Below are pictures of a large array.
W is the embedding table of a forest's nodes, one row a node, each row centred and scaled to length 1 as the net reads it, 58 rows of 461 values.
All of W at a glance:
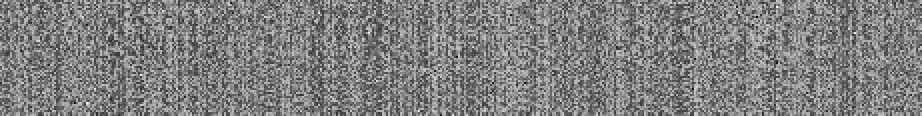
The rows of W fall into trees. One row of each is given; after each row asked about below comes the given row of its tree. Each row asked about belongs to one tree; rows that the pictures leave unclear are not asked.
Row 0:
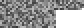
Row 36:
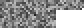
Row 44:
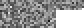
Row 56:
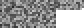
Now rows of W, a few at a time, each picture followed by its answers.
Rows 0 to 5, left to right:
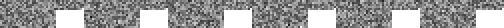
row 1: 44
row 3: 56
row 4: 36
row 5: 56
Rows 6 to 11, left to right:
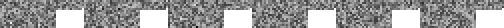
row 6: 56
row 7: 0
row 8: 56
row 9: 36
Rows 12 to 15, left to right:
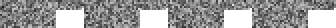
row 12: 0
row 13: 56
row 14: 56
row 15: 0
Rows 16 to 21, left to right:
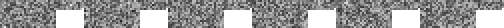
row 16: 56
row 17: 0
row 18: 36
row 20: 36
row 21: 0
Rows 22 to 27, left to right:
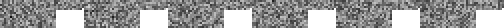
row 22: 36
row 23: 44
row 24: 44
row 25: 36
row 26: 36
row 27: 36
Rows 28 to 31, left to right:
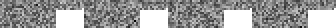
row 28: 56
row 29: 0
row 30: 36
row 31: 36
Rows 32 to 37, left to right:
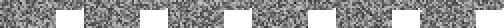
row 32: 0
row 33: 56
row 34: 44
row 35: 0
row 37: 0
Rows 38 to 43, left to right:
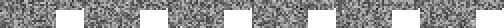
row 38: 36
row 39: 56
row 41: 56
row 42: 36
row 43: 36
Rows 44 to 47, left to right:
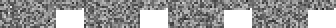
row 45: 56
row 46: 36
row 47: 56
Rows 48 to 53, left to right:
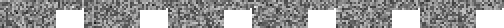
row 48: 0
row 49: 36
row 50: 36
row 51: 56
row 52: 56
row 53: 36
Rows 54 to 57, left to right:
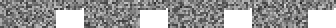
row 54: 0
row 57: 56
